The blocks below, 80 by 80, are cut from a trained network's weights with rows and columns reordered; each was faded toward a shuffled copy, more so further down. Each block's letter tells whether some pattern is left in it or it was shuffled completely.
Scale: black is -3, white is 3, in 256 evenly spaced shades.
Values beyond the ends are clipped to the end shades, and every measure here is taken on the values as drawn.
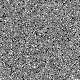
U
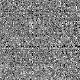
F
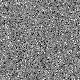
U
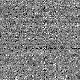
F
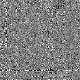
F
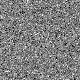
U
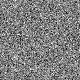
U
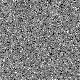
U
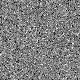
U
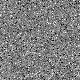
U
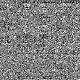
F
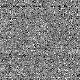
F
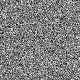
U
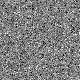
U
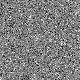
U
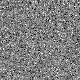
U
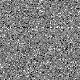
F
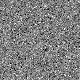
U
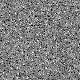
U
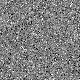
U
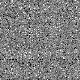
F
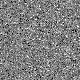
U
